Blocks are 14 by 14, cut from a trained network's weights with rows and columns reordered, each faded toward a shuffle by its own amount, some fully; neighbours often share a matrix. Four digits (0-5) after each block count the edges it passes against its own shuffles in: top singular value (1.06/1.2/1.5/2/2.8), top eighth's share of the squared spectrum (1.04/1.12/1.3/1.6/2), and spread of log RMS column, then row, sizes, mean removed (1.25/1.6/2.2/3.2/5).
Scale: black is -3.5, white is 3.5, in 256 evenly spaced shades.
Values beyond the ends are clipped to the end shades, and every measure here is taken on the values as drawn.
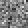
0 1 0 0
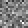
1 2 2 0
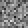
0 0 0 0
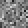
0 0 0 0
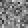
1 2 0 0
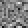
2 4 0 1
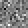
0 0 0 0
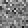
0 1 0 1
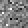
1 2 0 0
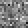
0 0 0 1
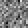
1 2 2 0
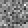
0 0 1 0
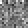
1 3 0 0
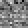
2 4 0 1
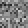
1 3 0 1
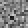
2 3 0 1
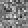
1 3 1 0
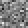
2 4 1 0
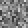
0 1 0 0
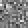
1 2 0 0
